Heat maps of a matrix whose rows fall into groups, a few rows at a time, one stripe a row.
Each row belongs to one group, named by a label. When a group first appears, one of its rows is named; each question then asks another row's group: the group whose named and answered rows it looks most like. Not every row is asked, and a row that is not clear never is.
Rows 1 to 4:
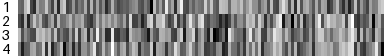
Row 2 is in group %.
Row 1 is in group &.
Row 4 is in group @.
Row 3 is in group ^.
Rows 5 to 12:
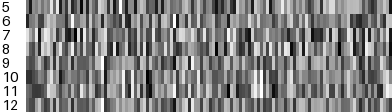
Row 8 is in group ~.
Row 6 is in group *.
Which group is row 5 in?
@
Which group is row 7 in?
~
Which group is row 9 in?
@
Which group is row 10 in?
@
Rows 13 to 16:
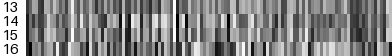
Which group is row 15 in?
*
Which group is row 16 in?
@
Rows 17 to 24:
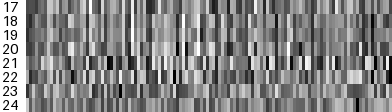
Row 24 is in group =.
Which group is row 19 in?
*
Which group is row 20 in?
*
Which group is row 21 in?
~
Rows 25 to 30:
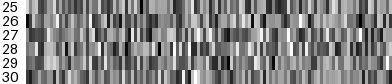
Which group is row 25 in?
=
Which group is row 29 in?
^
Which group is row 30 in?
@
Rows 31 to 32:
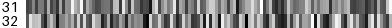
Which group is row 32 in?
=
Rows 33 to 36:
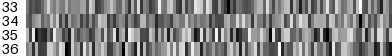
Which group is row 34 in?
@
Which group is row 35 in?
=
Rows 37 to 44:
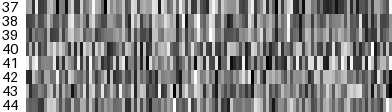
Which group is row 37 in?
*
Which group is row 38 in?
*
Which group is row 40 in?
~
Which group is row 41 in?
=
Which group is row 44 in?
^
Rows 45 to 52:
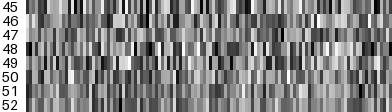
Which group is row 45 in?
~
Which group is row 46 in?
=
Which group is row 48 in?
%
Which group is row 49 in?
=
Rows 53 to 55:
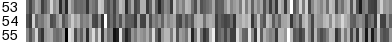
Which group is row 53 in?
@
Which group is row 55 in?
*
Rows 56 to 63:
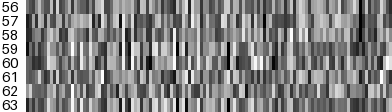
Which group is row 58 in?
@
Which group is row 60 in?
^
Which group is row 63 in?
*
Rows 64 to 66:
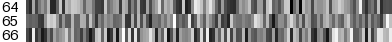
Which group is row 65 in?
^
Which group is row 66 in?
=
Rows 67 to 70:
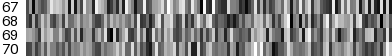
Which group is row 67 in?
~
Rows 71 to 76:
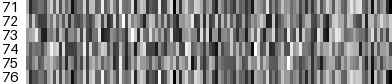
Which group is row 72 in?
=
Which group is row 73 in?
=
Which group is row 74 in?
^
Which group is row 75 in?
*
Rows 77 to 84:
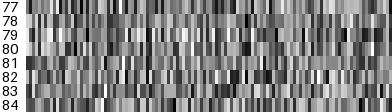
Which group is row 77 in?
@
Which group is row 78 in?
~
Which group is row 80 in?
~
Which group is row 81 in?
@
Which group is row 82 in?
=
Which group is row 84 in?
@
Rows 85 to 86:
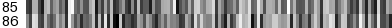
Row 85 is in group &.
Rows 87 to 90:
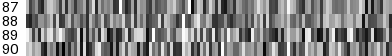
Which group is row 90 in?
=
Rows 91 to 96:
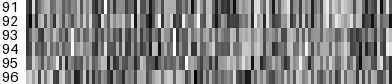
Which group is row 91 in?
%
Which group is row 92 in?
%
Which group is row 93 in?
&
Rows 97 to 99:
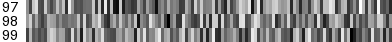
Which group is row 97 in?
&
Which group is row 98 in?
=
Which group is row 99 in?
~
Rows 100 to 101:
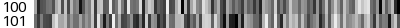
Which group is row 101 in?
^
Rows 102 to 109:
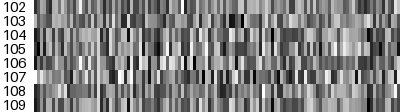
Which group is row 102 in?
&
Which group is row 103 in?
^
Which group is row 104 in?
%
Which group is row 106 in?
*
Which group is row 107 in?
=
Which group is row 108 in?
@
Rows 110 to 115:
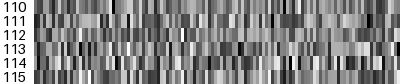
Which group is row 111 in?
%
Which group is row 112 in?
&
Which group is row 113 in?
@
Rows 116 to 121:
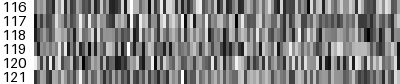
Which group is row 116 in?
=
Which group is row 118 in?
*
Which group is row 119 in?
@
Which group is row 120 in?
~
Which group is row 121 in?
&
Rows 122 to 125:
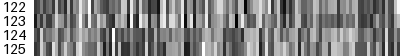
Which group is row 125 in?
&
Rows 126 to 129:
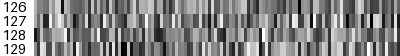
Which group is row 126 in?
~
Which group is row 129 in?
&
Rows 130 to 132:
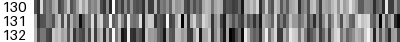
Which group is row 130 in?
%
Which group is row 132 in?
^
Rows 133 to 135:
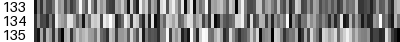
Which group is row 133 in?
*
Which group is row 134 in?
~
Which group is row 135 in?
%
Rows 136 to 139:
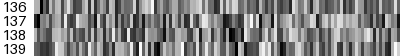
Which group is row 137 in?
@
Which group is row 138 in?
^
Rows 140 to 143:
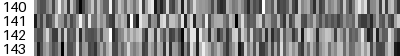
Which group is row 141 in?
*
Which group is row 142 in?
@
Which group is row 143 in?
@
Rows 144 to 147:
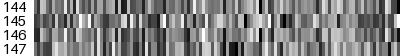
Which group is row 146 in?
&
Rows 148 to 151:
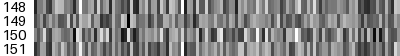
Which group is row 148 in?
*
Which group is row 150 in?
*
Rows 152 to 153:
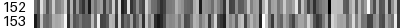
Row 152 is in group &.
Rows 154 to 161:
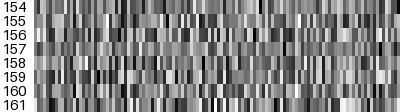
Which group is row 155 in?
*
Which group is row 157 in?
*
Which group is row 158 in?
=
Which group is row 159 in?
=
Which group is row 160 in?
*
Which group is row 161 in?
=
